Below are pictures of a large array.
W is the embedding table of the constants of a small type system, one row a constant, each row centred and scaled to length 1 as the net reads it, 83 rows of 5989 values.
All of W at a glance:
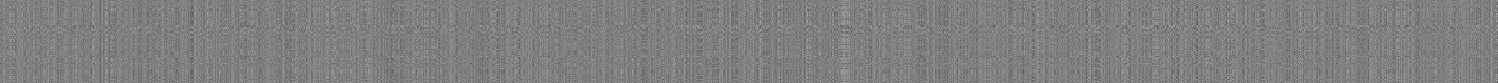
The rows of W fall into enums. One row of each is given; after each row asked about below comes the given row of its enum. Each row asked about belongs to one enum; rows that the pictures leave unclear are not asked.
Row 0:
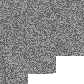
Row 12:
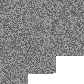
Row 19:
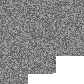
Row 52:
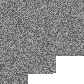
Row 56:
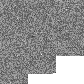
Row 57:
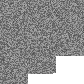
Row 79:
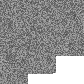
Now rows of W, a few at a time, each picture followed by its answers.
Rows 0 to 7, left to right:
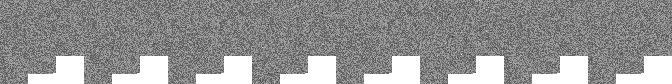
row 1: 79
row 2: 12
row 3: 52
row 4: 12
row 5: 56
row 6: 0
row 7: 57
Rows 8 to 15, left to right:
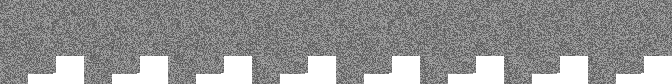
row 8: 12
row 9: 79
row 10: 79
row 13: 0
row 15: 57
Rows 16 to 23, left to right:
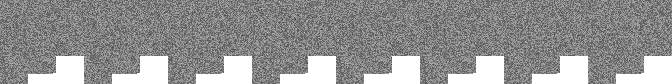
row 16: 0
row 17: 79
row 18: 57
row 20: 0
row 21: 0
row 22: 57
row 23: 12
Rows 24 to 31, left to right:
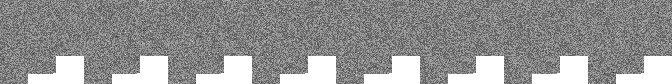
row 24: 57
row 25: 56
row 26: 56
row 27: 19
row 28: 19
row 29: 0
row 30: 0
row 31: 52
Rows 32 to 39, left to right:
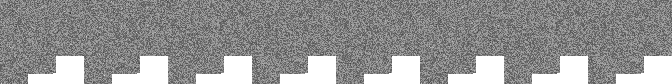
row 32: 52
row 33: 19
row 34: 12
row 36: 79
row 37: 52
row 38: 12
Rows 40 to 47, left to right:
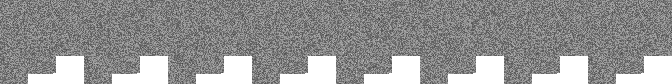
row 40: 57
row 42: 79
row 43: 57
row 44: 19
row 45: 12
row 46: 57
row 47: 57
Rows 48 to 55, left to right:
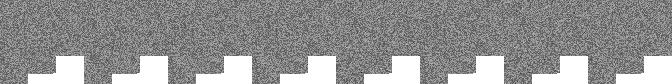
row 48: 57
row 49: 79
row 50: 0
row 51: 0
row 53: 0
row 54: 52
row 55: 57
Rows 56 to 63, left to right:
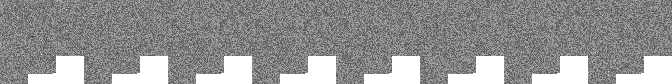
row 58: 12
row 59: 12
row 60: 79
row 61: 0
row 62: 12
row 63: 19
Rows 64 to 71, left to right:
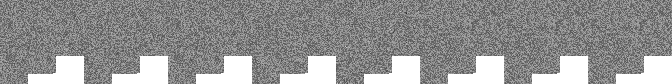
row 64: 79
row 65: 57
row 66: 79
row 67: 0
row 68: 52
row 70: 12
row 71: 12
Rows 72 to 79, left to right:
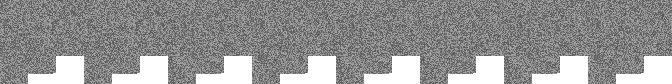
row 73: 12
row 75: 79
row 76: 0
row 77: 57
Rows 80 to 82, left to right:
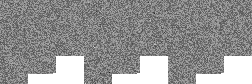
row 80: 0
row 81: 52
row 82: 12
